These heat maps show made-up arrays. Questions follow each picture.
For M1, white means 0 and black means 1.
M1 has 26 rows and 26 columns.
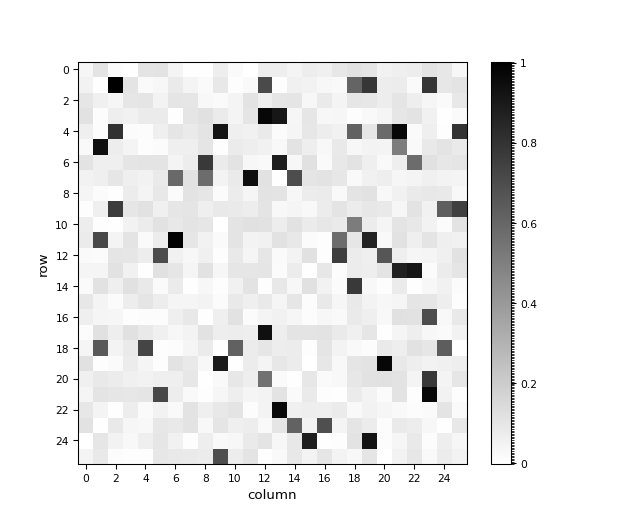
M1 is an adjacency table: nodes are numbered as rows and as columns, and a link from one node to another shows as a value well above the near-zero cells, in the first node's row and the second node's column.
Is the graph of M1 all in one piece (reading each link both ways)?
no
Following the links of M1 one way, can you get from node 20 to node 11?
no
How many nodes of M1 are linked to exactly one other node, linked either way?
3
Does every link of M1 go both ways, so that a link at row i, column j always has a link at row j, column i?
no
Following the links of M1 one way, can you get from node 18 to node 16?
yes
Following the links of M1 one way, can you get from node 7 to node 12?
yes
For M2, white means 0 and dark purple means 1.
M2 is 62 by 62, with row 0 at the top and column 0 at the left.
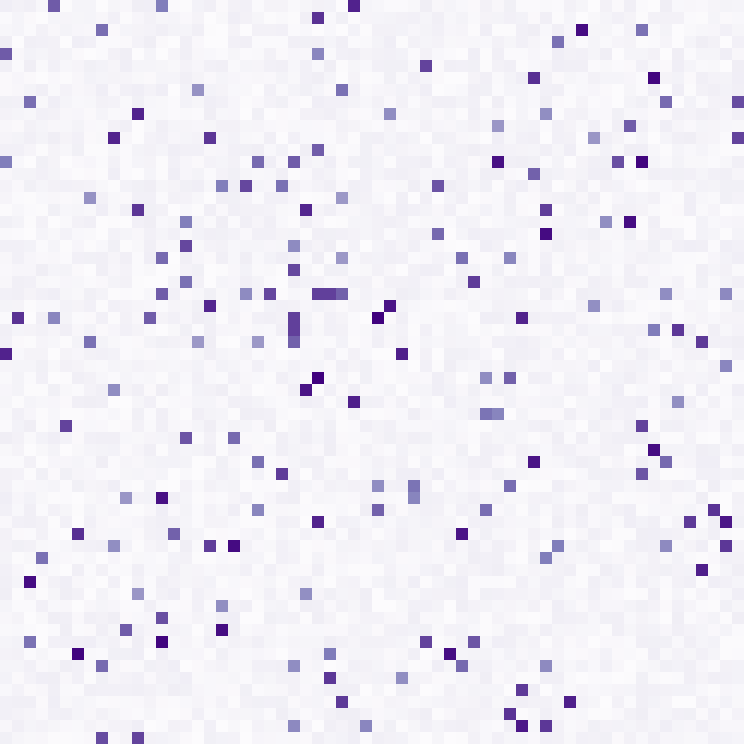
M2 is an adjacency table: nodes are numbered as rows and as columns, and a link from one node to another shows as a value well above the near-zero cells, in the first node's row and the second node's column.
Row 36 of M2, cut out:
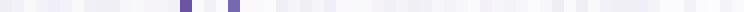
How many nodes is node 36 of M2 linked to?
2
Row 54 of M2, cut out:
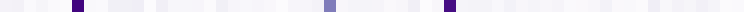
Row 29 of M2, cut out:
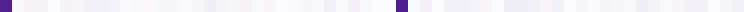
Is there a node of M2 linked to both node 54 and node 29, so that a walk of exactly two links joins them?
no
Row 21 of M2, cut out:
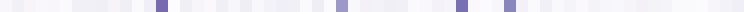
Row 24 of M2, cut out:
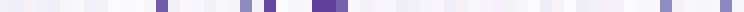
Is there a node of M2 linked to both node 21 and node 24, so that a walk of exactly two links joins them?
yes
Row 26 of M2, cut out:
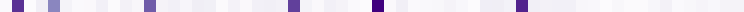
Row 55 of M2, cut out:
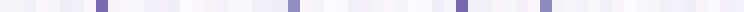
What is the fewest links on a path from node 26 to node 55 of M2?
2
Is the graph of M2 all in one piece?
yes
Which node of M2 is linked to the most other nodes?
node 24
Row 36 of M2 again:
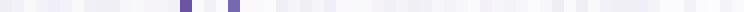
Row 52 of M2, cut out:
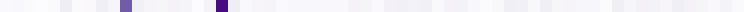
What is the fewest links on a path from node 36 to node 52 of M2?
3
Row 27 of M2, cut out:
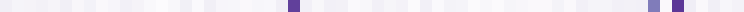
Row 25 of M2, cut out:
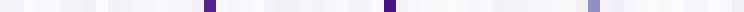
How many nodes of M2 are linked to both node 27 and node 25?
0
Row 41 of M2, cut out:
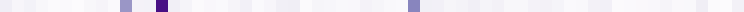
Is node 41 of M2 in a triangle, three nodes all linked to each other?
no
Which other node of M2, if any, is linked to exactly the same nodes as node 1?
node 12
